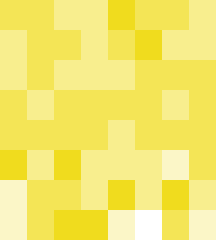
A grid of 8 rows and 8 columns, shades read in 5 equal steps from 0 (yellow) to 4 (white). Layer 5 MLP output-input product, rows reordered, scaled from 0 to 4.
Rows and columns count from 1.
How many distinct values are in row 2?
3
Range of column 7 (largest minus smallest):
3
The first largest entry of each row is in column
3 1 1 2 5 7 1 6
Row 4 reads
1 2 1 1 1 1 2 1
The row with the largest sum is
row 8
